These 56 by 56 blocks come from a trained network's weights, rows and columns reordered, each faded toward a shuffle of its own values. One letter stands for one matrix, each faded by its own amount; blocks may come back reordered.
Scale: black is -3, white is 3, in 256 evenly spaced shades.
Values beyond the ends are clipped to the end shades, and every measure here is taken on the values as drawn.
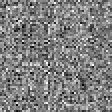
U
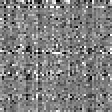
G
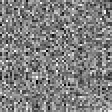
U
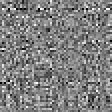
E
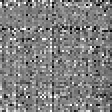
G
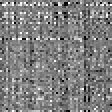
G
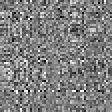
E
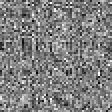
U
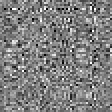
E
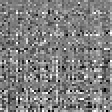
G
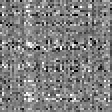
G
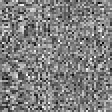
U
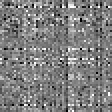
G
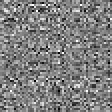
E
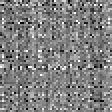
G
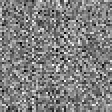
U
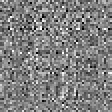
E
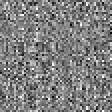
E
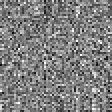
U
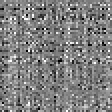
G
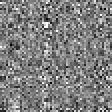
E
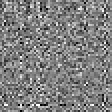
E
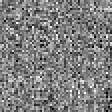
U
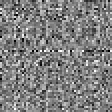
E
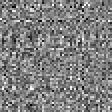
E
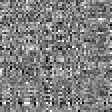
E
